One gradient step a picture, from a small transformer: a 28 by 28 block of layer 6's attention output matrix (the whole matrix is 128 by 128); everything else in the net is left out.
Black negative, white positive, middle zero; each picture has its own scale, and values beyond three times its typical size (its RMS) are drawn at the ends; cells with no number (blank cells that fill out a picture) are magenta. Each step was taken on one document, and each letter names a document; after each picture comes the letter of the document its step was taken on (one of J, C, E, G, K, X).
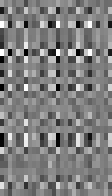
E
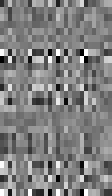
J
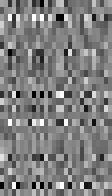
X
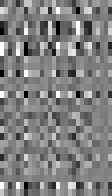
E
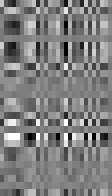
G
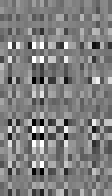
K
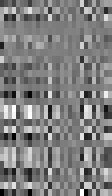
J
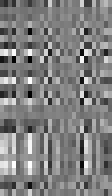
J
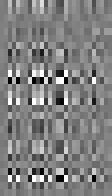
K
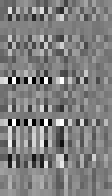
K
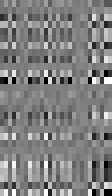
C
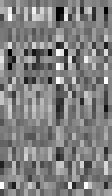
X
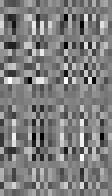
G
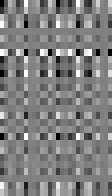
E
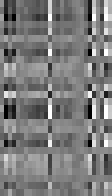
C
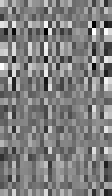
C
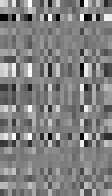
J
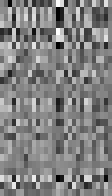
X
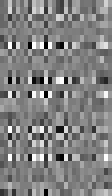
K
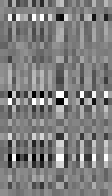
X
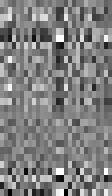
X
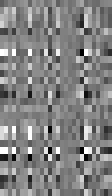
J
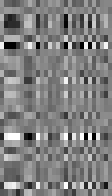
G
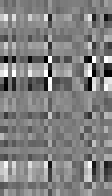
C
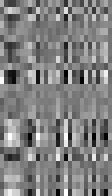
G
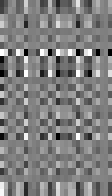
E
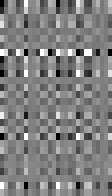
E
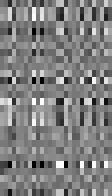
X
